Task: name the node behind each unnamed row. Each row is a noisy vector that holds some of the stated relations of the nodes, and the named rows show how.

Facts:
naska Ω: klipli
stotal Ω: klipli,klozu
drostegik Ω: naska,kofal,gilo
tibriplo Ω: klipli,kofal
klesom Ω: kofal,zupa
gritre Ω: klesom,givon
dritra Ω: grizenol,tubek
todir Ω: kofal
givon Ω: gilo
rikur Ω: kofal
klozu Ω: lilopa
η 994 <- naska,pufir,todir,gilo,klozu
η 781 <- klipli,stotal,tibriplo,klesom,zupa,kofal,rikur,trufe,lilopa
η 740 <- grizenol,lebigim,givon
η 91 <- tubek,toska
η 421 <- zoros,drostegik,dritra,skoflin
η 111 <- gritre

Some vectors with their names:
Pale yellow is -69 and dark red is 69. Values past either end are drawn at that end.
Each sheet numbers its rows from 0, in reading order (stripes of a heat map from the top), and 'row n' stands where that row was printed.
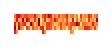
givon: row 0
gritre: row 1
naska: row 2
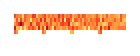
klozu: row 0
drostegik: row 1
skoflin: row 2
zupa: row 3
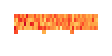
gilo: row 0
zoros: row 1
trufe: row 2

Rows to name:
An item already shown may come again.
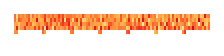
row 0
lilopa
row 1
drostegik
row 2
pufir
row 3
zupa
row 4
rikur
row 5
klipli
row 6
kofal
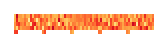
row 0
todir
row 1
kofal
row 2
dritra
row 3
tibriplo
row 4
stotal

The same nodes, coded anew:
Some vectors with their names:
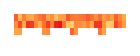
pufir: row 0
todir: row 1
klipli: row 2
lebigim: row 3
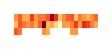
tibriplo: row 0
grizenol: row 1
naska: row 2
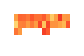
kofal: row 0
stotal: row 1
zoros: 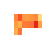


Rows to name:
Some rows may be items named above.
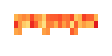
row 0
givon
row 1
zupa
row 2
lilopa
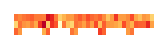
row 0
klipli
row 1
dritra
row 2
kofal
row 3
stotal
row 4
drostegik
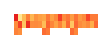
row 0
klozu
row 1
trufe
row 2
trufe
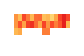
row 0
gilo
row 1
gritre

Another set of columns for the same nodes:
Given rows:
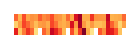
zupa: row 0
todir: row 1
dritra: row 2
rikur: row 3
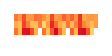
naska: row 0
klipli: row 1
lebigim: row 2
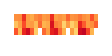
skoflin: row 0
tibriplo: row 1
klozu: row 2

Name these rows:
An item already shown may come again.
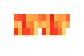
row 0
gritre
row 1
klesom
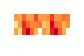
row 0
lilopa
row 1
stotal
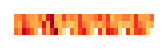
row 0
todir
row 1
dritra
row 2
trufe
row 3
givon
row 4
klesom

